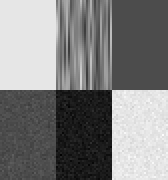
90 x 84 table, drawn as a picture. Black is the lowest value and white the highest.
It is made of 2 by 3 panels. Panel 1,1: very high, flat. Panel 1,2: middling, streaked downward, strong in contrast. Panel 1,3: low, flat. Panel 2,1: low, fine-grained, faint in contrast. Panel 2,2: very low, fine-grained, faint in contrast. Panel 2,3: very high, fine-grained, faint in contrast.
